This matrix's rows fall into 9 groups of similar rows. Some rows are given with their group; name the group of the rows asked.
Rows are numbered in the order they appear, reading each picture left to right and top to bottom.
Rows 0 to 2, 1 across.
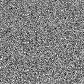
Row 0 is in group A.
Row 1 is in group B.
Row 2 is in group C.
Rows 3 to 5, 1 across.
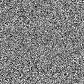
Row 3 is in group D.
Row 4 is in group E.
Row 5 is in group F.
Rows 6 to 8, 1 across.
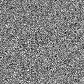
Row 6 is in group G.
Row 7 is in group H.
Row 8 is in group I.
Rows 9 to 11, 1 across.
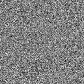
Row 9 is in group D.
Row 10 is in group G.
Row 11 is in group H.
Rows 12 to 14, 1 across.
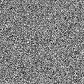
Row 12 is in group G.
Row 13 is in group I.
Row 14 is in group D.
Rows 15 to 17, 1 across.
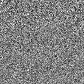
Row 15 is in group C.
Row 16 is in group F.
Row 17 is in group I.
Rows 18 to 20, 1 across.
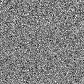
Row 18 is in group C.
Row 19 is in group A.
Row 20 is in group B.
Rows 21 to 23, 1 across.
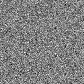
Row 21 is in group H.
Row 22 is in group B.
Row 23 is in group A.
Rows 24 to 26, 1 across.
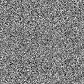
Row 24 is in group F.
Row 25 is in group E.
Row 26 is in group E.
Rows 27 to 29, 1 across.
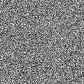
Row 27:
C
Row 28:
G
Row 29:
E
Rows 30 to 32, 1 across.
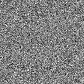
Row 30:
H
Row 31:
F
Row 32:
I
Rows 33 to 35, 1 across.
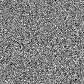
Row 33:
B
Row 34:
F
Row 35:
G
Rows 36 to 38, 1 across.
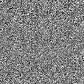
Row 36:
I
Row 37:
I
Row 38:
F
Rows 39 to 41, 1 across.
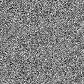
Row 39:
I
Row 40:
H
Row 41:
E
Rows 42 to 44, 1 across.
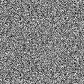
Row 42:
F
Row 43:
G
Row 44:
F
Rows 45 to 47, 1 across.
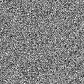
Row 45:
I
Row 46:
G
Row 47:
H
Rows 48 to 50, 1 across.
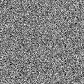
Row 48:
G
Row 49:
E
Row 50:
E
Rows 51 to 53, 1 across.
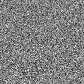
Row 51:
G
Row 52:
F
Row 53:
H
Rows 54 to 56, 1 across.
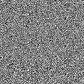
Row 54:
B
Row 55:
A
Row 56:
I
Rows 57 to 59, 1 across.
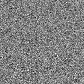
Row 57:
A
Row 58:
B
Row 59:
I
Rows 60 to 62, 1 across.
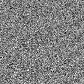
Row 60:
E
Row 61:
H
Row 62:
I
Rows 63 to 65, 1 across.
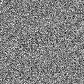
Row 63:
C
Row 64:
H
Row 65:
F
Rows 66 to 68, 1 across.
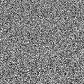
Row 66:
F
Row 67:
C
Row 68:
A
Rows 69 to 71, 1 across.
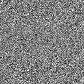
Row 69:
C
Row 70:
D
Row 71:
I
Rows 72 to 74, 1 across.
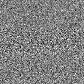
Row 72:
G
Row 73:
F
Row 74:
F
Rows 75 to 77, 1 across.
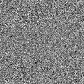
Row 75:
H
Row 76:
G
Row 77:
D
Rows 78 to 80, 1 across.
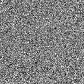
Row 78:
C
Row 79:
B
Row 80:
D
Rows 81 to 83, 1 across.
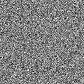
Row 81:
F
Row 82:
G
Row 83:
I
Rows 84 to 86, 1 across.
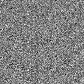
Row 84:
G
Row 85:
I
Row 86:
I
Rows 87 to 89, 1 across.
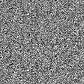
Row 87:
I
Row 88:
F
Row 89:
I
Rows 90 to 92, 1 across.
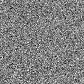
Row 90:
E
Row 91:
A
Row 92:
I
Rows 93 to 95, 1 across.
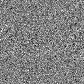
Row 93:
G
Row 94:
C
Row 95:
B
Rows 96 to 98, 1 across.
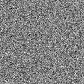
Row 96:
A
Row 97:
G
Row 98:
D
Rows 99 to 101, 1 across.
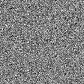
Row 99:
G
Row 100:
I
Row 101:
A
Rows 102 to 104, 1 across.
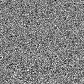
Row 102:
B
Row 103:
A
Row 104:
I
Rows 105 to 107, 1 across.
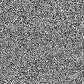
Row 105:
D
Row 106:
E
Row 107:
H
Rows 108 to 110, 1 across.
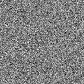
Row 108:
D
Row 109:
H
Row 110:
E
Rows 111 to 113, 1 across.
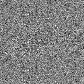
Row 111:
B
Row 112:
H
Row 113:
B
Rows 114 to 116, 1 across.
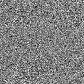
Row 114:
D
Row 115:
A
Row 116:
H
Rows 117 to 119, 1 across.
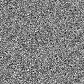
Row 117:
A
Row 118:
H
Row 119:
I
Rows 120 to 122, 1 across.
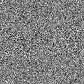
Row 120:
E
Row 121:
D
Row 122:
G
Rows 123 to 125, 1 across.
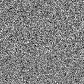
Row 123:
D
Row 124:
C
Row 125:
B
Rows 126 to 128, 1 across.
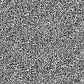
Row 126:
C
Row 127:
I
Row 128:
I
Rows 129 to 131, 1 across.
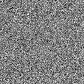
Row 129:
I
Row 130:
D
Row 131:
F
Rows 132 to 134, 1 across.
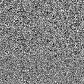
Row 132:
D
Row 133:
D
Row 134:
B
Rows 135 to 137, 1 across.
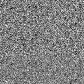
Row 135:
G
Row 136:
D
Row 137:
G
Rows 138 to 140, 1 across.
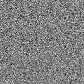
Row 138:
A
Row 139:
B
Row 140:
G
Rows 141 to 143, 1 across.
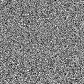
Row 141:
B
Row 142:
F
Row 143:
A
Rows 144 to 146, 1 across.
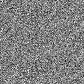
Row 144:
I
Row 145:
C
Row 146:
H
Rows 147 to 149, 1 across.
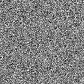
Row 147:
D
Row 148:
A
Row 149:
I
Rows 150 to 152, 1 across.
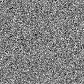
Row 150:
I
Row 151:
D
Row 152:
C
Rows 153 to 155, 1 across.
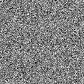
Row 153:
I
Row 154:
F
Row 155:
D
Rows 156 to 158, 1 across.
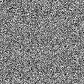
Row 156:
I
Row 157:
F
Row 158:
F
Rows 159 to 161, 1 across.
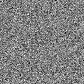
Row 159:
I
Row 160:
H
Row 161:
F
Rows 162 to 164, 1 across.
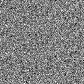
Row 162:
G
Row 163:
G
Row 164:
B
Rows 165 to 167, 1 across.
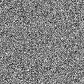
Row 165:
D
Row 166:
G
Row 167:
I
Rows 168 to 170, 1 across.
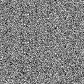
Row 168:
B
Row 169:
B
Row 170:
E
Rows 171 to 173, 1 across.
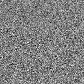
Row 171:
D
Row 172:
A
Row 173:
I
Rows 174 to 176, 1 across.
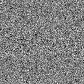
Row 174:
E
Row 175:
D
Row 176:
B
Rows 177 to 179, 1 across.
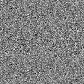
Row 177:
A
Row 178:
D
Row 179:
A
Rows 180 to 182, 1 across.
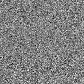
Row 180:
D
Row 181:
A
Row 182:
I
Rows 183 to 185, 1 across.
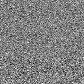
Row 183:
A
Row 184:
G
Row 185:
E
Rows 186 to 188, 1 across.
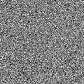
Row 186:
B
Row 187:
G
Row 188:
E
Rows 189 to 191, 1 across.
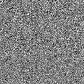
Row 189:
I
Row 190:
D
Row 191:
B
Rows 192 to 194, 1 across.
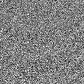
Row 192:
I
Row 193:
C
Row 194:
H
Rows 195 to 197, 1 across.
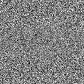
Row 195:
C
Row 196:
D
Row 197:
F
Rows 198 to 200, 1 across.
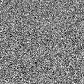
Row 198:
C
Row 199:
E
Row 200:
D
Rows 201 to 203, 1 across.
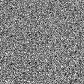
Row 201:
A
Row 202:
G
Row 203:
G
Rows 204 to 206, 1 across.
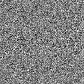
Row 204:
D
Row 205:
D
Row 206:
I
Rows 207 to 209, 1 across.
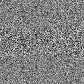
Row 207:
D
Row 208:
D
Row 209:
B
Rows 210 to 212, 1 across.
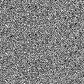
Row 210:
G
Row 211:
G
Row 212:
H
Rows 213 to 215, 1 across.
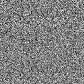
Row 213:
F
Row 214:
B
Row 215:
F
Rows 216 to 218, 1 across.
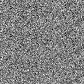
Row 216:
E
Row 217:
E
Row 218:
C
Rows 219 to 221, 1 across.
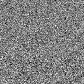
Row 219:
B
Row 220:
H
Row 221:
E
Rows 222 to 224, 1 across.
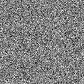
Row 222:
F
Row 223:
E
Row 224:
D
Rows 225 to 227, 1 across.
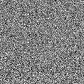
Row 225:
B
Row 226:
G
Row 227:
F
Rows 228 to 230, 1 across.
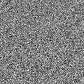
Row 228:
C
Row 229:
A
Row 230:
I
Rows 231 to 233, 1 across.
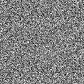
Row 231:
F
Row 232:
C
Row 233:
F
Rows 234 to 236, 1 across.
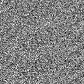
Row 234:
C
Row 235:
H
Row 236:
H
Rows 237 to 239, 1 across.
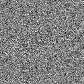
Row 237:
B
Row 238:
H
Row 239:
B
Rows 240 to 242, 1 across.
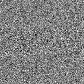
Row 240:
D
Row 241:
D
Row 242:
B
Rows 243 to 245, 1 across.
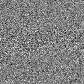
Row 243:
B
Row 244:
H
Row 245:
G
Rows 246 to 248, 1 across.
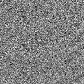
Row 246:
D
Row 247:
H
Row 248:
E
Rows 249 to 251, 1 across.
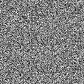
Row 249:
H
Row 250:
F
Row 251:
F
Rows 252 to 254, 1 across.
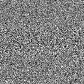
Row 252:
B
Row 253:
F
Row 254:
G
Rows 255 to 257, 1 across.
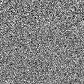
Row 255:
C
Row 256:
A
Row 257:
G
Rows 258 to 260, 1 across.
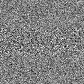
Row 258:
H
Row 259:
F
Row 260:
A
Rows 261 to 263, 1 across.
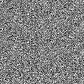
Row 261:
I
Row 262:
I
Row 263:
F
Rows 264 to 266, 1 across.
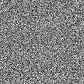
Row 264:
C
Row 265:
F
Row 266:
F
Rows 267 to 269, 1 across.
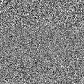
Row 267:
C
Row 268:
A
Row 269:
D
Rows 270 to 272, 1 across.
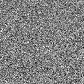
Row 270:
H
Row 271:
C
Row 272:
D
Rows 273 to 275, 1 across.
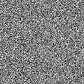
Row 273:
F
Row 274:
D
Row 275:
E
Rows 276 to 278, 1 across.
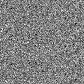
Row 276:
G
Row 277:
C
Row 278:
G
